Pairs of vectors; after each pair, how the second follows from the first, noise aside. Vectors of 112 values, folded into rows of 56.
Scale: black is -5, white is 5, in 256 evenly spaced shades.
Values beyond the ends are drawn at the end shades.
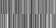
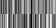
scaled up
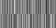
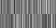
sign-scrambled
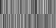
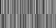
sign-scrambled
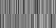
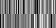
scaled up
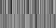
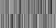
wrapped around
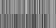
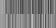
wrapped around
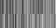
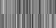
wrapped around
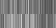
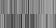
negated
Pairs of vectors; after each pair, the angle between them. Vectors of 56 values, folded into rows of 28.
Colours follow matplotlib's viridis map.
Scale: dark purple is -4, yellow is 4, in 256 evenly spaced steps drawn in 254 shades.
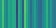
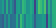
partly opposed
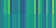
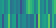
partly aligned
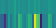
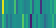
orthogonal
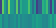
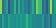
nearly opposite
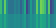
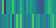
partly opposed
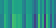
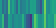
partly opposed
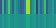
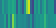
partly aligned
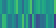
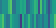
orthogonal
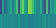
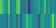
partly opposed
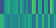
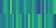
orthogonal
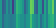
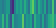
partly aligned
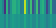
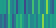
partly opposed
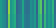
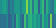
partly opposed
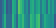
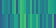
partly aligned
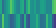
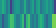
nearly opposite
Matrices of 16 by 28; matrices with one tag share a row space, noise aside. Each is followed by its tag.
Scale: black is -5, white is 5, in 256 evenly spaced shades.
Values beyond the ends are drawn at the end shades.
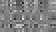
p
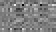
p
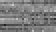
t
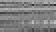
t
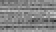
t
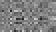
p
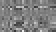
p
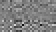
p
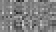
p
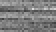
t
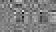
p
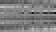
t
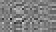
p
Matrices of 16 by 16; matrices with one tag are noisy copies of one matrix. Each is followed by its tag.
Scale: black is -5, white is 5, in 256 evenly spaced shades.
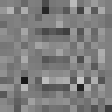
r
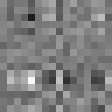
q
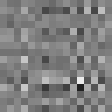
r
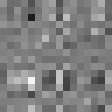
q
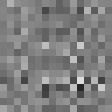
r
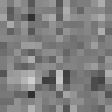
q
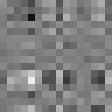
q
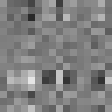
q
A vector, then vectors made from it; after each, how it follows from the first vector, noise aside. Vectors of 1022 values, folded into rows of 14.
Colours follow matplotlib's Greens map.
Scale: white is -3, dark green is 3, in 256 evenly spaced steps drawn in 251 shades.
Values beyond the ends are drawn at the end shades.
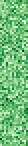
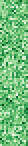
copied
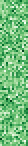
copied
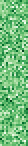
copied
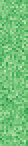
shrunk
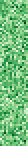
negated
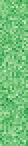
shrunk
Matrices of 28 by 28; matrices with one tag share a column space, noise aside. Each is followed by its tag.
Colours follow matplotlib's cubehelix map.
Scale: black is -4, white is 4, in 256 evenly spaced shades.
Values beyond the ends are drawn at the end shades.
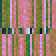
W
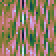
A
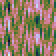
A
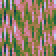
A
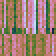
W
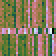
W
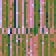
W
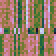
W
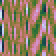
A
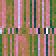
W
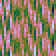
A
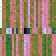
W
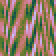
A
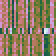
W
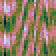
A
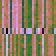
W
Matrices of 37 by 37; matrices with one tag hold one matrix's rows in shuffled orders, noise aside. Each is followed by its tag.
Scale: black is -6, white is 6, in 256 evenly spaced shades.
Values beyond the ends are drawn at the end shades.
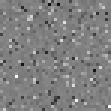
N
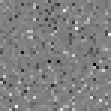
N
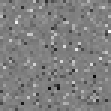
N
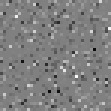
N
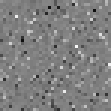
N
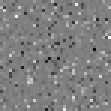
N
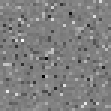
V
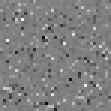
V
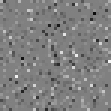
N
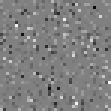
N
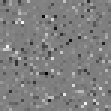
V
